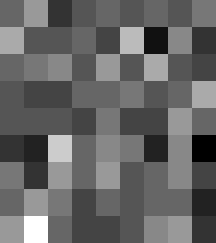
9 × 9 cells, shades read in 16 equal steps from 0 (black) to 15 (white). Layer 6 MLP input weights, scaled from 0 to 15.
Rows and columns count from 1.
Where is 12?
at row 6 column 3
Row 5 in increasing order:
4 4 4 5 5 5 6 7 9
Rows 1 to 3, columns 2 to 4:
9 3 5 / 5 5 6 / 7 8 5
